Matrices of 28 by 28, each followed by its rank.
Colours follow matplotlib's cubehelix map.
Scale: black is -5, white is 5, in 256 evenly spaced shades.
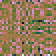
five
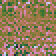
five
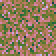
full rank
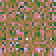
five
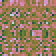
five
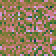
five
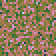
full rank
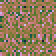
five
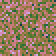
full rank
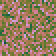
full rank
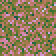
full rank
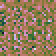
five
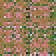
five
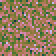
full rank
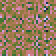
five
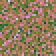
full rank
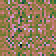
five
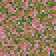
full rank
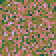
full rank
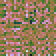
five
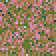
full rank
